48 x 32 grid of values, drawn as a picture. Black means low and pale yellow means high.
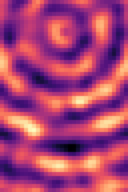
Lone odd cells: none. Average level on the scale: 50%. Rings: centred on the top middle. Slope: none.
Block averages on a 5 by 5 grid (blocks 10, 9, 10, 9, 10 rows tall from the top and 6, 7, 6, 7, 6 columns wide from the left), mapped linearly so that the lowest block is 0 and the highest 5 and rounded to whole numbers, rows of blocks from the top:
13332
43332
32344
35024
24454
